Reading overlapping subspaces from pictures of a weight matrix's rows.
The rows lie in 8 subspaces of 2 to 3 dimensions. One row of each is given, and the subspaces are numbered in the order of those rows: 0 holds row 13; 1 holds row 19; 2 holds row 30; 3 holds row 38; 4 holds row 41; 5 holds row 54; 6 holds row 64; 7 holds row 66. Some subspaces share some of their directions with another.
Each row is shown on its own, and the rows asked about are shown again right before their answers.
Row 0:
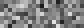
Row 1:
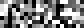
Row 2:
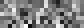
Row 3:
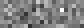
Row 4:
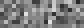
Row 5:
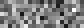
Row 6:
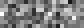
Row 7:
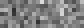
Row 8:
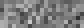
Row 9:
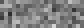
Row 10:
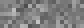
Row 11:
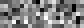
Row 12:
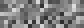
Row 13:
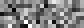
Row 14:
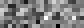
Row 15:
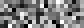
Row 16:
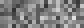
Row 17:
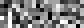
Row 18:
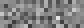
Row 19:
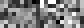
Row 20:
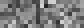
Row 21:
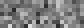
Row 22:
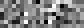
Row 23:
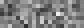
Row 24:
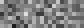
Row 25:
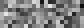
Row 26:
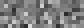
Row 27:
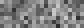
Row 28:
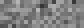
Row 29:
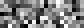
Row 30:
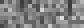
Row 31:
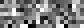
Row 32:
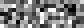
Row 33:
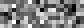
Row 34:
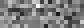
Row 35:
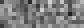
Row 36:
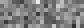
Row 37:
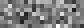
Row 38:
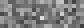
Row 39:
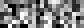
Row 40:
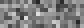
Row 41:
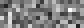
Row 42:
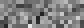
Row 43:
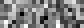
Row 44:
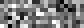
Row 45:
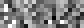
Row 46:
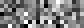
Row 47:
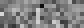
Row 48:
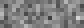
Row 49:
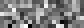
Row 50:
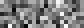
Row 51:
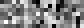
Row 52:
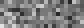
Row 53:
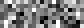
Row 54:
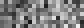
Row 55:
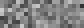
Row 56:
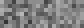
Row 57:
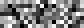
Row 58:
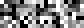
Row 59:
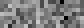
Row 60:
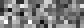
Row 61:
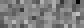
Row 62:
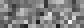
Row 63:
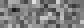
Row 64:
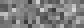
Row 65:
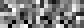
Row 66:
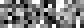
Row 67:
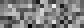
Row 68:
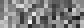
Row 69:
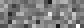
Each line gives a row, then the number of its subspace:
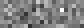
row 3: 3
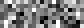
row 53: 0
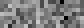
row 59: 1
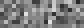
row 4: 0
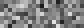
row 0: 2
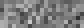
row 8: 5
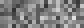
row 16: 5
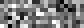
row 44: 6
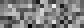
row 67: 0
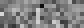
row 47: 1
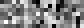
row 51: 7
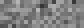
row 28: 1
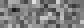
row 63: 1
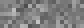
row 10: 2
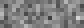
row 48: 5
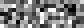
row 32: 6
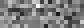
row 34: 1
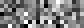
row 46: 0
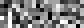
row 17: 4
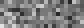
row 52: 1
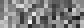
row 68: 5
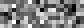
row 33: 6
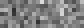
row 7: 3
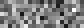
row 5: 3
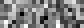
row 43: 0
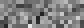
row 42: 5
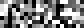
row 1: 4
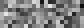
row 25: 1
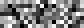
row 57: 0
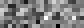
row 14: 4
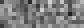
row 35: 2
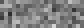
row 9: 4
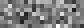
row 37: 3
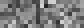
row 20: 1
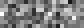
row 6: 4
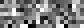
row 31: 2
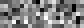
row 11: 6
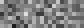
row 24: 2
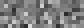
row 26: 7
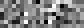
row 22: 0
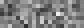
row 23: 2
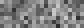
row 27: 5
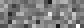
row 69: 4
